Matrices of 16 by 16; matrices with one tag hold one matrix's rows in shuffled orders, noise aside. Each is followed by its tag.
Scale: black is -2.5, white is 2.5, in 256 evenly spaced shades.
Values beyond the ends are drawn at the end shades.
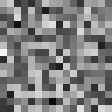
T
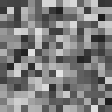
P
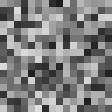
T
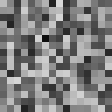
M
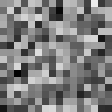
P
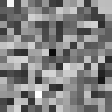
P
